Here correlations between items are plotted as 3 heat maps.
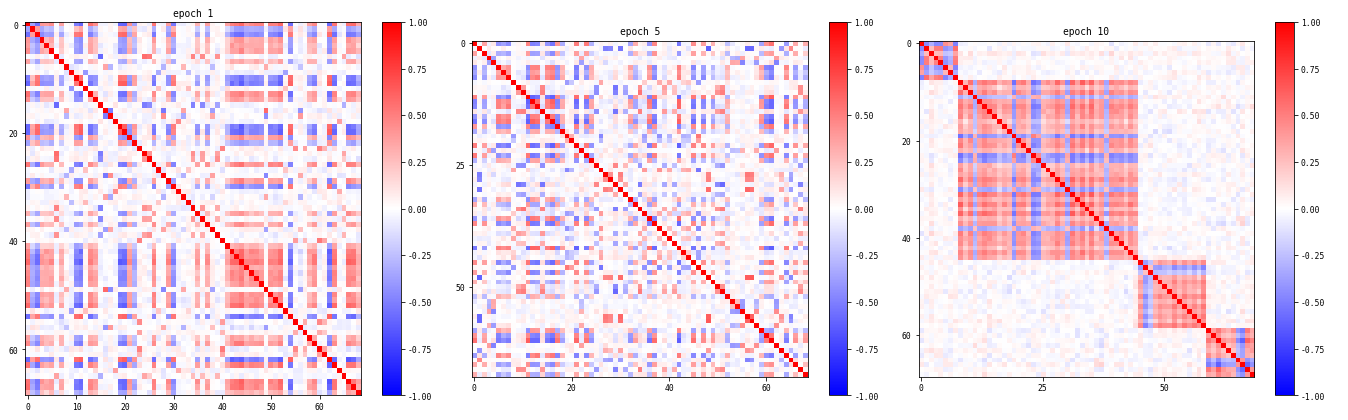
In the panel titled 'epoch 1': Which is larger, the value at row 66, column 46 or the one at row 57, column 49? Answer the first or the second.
the first
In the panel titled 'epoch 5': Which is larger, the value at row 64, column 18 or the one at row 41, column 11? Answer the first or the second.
the first
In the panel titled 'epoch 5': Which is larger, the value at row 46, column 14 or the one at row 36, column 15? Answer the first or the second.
the second
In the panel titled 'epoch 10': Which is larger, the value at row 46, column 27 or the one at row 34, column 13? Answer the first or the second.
the second
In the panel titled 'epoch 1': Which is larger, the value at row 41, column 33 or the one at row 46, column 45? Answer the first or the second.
the second
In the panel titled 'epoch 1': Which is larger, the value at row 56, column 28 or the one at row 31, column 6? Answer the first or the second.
the first
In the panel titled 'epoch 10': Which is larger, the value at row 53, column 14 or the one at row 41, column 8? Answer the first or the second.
the second
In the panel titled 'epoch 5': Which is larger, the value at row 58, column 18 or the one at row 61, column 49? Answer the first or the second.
the second
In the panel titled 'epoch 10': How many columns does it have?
69
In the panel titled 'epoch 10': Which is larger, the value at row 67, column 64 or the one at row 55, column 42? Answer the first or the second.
the first
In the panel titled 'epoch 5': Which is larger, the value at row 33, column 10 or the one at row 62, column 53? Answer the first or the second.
the first
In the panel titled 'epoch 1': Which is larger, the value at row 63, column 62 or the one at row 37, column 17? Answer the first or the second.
the second
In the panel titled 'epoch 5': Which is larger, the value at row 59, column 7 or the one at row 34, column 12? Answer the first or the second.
the first
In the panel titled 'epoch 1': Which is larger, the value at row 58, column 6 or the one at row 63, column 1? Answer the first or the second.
the first
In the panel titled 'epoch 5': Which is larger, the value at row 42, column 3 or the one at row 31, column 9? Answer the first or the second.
the first
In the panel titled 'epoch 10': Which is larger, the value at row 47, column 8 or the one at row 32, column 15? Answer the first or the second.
the second
